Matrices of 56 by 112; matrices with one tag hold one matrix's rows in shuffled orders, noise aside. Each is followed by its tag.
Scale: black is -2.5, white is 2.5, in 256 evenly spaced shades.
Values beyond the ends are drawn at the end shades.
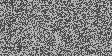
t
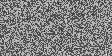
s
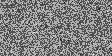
t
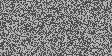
s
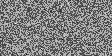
s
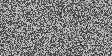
s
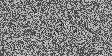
s
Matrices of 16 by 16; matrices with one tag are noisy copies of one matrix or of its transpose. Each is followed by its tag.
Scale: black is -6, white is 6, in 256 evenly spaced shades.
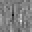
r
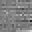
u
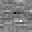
r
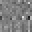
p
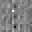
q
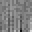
u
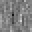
r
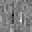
r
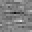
r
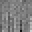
u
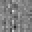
q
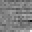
u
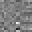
p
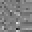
p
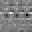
q
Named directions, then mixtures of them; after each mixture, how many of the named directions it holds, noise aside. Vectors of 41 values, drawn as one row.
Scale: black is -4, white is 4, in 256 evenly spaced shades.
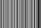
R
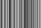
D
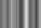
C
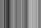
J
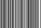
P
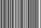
one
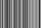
three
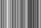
two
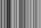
three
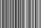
two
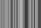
two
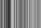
three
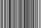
two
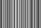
three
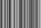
two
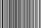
two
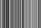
two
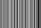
one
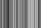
two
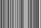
three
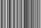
one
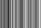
three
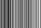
two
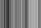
one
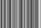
three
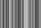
two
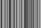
one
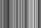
two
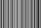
two
